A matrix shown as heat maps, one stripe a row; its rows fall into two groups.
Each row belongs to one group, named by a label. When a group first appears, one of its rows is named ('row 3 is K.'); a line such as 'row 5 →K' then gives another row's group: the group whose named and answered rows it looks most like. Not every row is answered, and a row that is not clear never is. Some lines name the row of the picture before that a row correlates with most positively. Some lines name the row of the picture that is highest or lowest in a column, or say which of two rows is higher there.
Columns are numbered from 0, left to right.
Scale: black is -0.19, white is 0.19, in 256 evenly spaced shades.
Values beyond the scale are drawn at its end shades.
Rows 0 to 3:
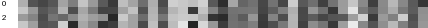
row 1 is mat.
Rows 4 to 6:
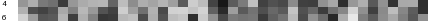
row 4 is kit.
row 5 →mat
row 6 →mat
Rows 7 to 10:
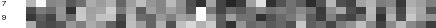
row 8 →kit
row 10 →mat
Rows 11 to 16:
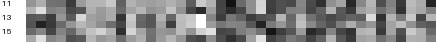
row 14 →mat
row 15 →kit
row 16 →kit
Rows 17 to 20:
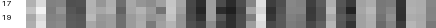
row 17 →kit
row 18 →kit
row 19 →kit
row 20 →kit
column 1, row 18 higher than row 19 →Yes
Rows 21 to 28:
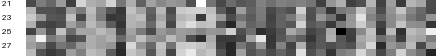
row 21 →kit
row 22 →mat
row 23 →mat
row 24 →mat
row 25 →kit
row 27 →mat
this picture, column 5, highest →21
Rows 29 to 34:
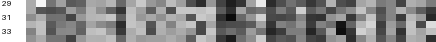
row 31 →kit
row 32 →mat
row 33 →kit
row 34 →kit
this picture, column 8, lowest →30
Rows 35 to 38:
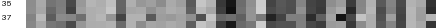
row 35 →kit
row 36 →kit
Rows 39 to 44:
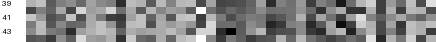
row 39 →mat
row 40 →kit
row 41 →mat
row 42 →kit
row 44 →mat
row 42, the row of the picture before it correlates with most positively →37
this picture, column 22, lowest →44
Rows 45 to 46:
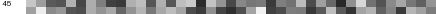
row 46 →kit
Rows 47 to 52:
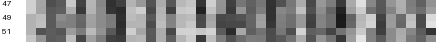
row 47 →mat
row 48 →mat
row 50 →mat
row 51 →mat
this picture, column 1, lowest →51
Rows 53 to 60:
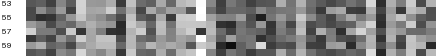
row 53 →mat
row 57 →mat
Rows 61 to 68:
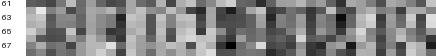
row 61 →mat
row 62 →kit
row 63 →mat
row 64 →mat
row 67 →kit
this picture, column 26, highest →61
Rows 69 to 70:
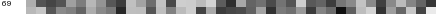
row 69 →mat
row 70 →mat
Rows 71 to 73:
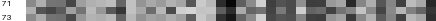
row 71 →kit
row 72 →mat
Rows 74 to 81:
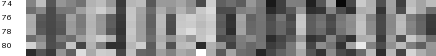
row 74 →kit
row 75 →kit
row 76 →mat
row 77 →mat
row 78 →mat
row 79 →kit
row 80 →mat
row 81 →kit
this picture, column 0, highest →80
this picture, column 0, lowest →81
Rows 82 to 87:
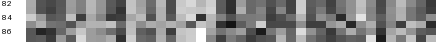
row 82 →mat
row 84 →mat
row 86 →mat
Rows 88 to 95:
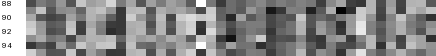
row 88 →kit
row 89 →kit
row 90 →mat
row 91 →mat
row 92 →mat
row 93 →kit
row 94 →kit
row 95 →mat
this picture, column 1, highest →89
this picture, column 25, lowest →89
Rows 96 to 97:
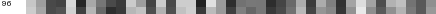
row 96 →mat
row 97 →mat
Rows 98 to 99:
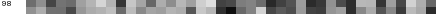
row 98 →kit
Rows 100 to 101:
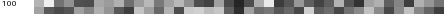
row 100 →kit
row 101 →mat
